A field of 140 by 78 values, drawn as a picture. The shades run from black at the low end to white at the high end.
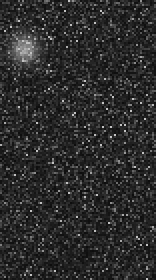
No regular stripes run through it. The values are skewed, with a long tail toward high values. On average the colour sits 20% of the way up the scale. One bump rises in the top left. No overall slope runs across the table. The halves do not mirror each other.
